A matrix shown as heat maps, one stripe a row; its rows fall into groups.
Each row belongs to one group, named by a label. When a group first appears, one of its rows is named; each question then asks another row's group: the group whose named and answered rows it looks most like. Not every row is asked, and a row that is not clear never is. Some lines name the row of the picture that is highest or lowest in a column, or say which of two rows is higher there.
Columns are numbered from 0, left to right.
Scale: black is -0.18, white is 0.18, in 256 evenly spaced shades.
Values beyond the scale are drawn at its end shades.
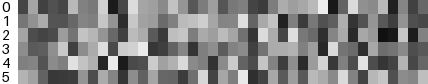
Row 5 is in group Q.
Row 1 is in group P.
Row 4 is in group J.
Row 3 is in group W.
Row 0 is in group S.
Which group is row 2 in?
P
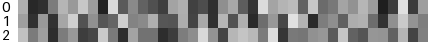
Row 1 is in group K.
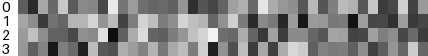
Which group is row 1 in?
J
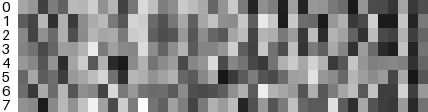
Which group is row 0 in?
J
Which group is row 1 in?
P
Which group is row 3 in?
J
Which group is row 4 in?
S
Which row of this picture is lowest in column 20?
5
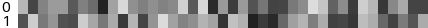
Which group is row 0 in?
K
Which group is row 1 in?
S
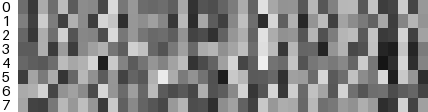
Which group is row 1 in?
Q
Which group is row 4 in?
J
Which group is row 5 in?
S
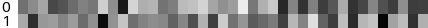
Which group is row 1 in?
K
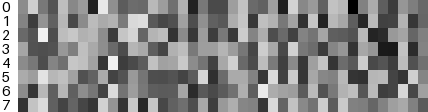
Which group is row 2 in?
K
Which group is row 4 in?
J
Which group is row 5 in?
Q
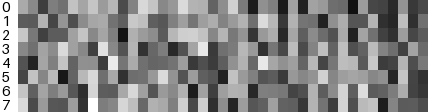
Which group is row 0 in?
J
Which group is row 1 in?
P
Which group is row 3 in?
Q
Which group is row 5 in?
S
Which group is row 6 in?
K
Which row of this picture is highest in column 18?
3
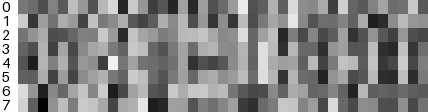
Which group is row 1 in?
K
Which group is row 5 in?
P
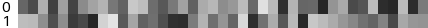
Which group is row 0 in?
P
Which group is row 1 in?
Q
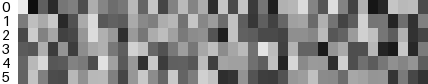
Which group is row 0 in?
K
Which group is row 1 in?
S
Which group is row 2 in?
S
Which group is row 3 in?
P
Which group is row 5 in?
S
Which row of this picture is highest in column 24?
3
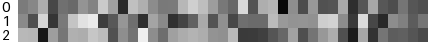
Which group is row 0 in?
P
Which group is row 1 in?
K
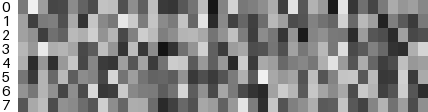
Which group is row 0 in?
Q
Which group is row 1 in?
K
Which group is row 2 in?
J
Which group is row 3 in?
Q
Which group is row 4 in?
K
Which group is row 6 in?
K
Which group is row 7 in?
Q
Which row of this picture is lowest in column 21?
4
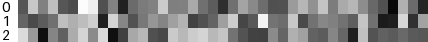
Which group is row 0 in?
S
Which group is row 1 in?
J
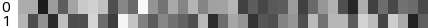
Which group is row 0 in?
J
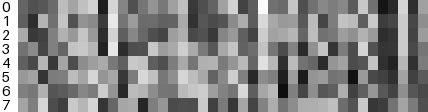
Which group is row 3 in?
J
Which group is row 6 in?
P
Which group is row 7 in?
K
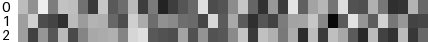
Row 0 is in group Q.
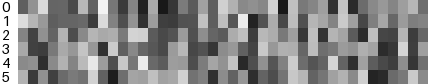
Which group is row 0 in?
Q
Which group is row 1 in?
Q
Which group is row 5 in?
K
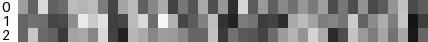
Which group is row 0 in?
K
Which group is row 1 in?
S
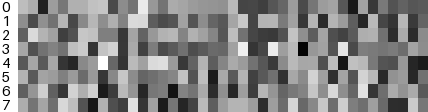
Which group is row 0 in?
J
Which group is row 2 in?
S
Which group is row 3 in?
Q
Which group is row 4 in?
S
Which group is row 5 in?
K
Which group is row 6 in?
K
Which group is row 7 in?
Q
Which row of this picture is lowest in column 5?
4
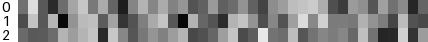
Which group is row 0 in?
S
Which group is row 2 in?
J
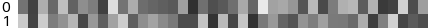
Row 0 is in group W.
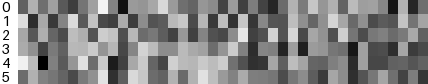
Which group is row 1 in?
K
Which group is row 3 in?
J
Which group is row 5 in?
P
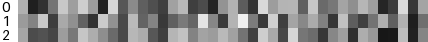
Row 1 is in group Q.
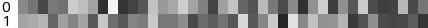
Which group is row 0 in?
J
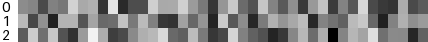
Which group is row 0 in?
J
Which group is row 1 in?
K
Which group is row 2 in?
S
